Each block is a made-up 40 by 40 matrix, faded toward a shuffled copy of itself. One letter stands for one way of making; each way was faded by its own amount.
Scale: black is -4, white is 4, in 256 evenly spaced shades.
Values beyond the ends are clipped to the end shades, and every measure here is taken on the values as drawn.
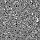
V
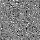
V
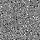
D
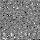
D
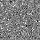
D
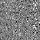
V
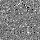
D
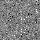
V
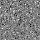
D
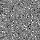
D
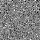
D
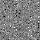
V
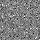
V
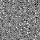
V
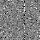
V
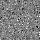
D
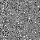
V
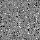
V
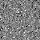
D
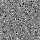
D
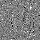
V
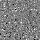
D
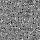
D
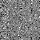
V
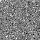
V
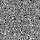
V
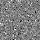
D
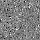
D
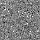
V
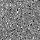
V
